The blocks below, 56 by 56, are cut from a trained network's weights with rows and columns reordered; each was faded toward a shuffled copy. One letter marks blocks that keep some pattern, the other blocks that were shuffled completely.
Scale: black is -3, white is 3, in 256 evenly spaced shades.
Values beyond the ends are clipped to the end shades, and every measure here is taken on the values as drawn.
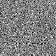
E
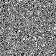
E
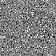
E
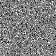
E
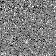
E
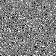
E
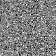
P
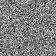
P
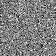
P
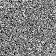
P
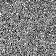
P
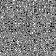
E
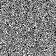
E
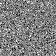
P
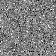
E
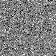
E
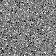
P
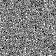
P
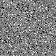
E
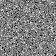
P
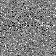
E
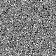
P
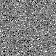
E
